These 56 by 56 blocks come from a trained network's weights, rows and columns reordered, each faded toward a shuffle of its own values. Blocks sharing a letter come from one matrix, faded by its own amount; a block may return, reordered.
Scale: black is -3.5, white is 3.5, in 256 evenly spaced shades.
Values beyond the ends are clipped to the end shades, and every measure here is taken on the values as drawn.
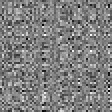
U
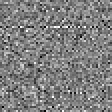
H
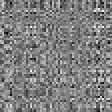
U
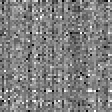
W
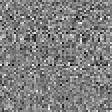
H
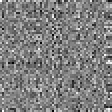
U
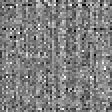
W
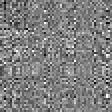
U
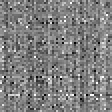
W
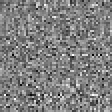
H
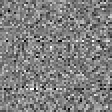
H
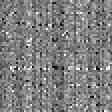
W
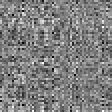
U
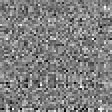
H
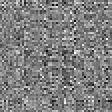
U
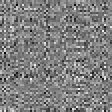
U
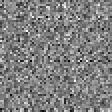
H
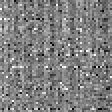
W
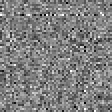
H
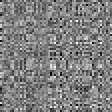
U
